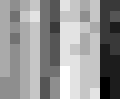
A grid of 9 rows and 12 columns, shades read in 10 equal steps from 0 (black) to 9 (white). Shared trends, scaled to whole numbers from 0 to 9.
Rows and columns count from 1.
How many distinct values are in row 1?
7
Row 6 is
6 5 6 7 4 3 8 8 7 7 1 1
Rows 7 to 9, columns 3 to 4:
6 7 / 6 7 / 6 7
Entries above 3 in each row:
9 9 9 9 9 9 10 9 9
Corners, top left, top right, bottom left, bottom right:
6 2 5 1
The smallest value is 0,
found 2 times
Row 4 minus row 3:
0 -1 0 0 0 1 0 0 -1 1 0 1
